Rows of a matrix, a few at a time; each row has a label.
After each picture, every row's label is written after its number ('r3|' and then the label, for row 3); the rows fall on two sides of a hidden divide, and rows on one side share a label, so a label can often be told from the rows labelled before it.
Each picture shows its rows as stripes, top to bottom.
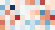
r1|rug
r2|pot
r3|pot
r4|rug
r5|rug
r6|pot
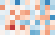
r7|pot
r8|pot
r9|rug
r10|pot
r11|rug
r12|rug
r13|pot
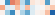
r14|rug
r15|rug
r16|pot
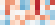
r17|rug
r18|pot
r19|pot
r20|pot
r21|rug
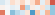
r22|rug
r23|pot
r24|pot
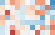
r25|pot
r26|pot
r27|pot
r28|pot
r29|rug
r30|rug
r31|rug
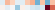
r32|rug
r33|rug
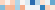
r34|pot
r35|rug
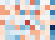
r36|pot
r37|rug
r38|pot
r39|pot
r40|rug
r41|pot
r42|pot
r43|pot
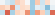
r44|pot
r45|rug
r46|rug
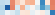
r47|rug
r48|rug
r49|pot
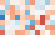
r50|rug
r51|rug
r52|rug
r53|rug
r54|pot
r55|rug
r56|rug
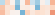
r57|rug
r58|rug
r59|rug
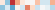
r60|rug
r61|pot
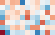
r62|rug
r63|rug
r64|rug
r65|rug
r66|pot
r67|rug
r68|pot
